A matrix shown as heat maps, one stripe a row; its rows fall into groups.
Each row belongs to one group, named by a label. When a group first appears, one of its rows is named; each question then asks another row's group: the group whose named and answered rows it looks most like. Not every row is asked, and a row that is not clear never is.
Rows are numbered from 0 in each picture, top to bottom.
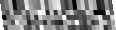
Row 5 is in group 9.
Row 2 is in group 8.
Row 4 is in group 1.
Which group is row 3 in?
9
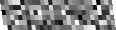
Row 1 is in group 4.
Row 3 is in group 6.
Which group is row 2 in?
9
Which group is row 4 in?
1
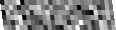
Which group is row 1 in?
6
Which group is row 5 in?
1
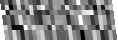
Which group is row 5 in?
4
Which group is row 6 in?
6
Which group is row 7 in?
6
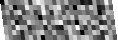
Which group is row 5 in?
1
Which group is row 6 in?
6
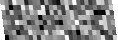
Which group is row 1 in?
4
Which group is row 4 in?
1
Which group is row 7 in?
9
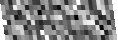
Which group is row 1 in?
1
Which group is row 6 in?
9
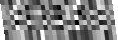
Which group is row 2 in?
6
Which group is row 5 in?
1
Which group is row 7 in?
9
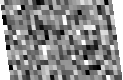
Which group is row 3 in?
9
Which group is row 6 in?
1
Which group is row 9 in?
8
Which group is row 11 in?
6
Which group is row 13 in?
8
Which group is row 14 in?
6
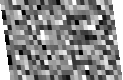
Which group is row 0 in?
1
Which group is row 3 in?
9
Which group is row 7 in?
8
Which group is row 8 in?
9
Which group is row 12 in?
9
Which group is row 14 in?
6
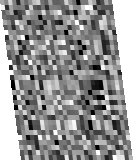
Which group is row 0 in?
6
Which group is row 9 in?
6
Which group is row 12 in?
4
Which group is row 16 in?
8
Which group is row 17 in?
8
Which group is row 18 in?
6
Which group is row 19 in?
8
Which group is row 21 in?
8
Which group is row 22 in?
6
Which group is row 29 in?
6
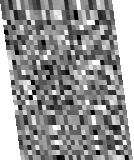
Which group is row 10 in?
4
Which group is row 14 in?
1
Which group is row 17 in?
1
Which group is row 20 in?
1
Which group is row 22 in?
6
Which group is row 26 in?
6
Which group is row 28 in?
8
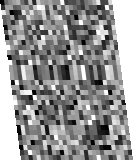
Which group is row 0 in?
9
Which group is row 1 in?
8
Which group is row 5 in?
9
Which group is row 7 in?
9
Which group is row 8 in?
6
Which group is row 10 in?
1
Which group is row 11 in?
9
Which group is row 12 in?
4
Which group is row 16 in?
8
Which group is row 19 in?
4
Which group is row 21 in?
1
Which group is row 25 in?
8
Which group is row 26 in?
8
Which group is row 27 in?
9
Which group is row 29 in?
8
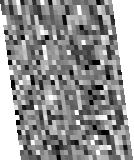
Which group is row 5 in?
6
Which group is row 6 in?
8
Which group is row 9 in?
9
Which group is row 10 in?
9
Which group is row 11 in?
9
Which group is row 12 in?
8
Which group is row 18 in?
6
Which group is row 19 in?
8
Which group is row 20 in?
6
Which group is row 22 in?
9
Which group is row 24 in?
9
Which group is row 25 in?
6
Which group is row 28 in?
1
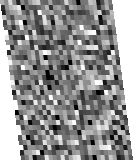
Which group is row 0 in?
6
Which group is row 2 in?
9
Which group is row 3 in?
4
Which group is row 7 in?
4
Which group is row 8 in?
1
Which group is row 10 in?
8
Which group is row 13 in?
1
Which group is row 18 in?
8
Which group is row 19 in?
9
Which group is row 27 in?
4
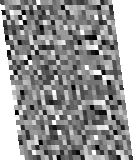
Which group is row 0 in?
9
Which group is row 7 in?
8
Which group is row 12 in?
4
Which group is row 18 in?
4
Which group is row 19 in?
4
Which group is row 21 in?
6
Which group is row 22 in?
8
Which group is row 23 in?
4
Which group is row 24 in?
9
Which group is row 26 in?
4
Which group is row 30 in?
1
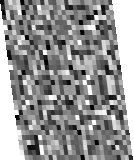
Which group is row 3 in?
8
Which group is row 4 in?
6
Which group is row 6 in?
6
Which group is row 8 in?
1
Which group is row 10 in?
9
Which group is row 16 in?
1
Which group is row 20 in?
1
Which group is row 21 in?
6
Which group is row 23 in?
9
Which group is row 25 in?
1
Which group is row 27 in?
4
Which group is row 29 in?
4
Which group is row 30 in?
4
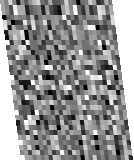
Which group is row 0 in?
6
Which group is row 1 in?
1
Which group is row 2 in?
1
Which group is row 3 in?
9
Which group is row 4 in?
4
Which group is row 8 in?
4
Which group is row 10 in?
1
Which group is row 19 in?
1
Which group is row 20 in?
4
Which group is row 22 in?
4
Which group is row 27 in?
6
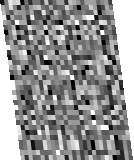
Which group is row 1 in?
6
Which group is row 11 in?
9
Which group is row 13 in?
6
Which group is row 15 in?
9
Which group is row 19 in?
4
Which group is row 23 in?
6
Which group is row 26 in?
4
